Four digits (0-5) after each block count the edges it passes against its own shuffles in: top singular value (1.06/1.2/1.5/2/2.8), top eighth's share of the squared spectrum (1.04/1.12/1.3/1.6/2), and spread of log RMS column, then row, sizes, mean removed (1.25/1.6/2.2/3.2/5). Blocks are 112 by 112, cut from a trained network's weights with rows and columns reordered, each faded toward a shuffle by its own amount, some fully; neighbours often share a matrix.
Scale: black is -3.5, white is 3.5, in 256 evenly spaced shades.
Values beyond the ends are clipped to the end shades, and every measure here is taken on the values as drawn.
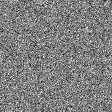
0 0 0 0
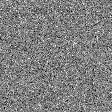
0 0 0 0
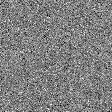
1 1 0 1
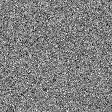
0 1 0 0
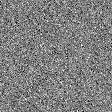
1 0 0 0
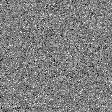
0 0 0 0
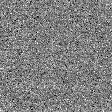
0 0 0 0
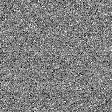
1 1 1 0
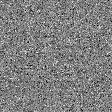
1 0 0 0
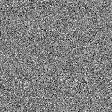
2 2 0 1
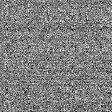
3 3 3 1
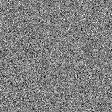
2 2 0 1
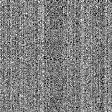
4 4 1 2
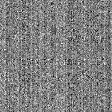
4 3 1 2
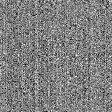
3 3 0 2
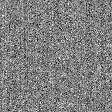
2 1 0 0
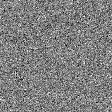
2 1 0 0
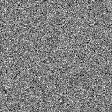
3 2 0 1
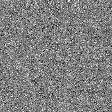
1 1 1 0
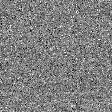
1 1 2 0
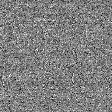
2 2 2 0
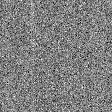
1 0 0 0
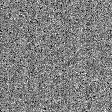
1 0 0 0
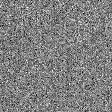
1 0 0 0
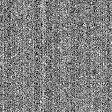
3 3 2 2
